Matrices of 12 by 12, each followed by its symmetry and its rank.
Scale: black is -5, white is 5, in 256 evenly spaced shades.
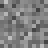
antisymmetric, full rank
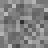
symmetric, full rank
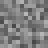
antisymmetric, full rank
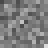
symmetric, full rank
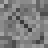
symmetric, full rank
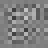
neither, rank two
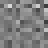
neither, rank two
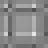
symmetric, rank one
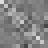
symmetric, full rank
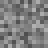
antisymmetric, full rank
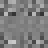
neither, rank two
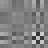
symmetric, rank one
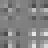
symmetric, rank one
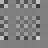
symmetric, rank one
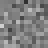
antisymmetric, full rank
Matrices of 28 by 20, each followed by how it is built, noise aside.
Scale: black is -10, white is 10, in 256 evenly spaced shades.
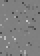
sparse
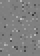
sparse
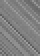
Toeplitz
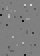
sparse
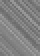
Toeplitz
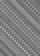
Toeplitz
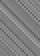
Toeplitz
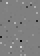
sparse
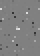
sparse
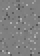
sparse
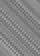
Toeplitz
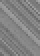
Toeplitz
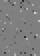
sparse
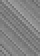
Toeplitz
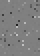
sparse
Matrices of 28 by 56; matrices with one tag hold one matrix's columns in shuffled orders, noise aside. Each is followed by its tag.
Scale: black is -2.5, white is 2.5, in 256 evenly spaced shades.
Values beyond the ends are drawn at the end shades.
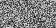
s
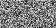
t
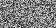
s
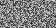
s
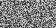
t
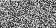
t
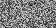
s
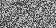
s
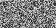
t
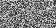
t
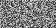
t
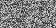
s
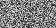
s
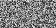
t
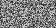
s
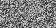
s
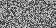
s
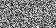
s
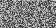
t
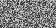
t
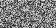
t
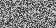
s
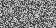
s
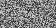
s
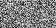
t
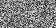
s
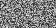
s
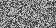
s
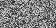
s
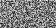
t
